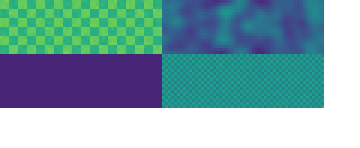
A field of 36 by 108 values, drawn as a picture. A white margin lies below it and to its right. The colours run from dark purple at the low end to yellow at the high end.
It is made of 2 by 2 panels. Panel 1,1: high, checkered. Panel 1,2: low, blotchy. Panel 2,1: very low, flat. Panel 2,2: middling, checkered.
